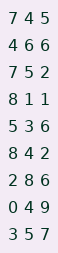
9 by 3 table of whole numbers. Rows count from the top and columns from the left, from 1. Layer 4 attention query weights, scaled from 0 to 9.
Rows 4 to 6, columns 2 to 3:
1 1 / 3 6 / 4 2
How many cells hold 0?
1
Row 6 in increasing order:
2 4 8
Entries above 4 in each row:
2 2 2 1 2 1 2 1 2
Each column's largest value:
8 8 9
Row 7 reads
2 8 6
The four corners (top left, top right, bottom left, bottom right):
7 5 3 7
